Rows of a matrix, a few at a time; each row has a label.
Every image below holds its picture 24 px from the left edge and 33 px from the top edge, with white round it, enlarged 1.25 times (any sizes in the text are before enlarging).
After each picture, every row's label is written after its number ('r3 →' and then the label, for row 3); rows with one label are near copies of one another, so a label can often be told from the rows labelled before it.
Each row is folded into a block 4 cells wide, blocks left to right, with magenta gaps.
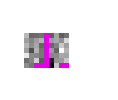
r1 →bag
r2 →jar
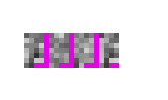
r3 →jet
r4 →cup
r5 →jar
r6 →jet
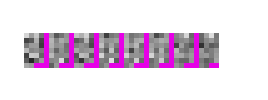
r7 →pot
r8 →bag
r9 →pot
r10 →bag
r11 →bag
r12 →bag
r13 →cup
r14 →cup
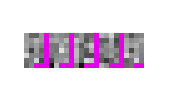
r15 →bag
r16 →jar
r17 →jet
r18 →pot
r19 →bag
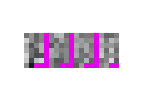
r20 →jet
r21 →cup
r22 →bag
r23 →bag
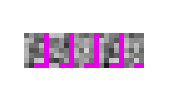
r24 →jet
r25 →pot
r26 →bag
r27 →jet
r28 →bag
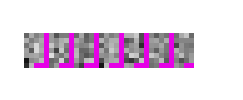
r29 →jar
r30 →bag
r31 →jet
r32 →jar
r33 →pot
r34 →bag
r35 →cup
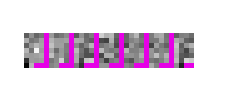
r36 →jar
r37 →bag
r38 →jet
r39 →pot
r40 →cup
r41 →cup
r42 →jet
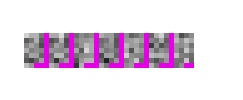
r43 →pot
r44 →pot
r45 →jar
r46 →pot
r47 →bag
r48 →cup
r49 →bag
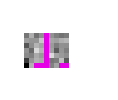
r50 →jar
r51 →bag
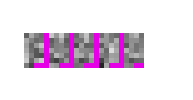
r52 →jet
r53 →pot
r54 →cup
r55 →jar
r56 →cup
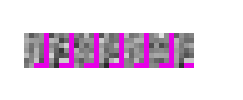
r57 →bag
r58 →jet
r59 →cup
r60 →jet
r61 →bag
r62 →cup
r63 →jet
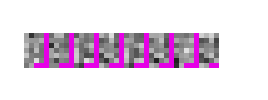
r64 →bag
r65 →cup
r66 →jet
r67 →pot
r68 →jet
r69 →pot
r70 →jar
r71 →pot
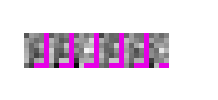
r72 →jet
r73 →jet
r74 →jar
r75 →jet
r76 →jet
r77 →jar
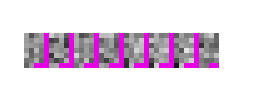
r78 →bag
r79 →pot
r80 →bag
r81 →pot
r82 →jar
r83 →jar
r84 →jar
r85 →cup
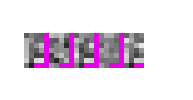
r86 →jet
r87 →pot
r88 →jet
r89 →cup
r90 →jet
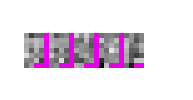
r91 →bag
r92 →bag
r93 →pot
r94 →jar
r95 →jet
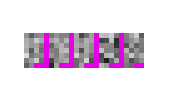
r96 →bag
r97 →jar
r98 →bag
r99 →pot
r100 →cup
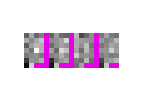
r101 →jar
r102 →jar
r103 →bag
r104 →jar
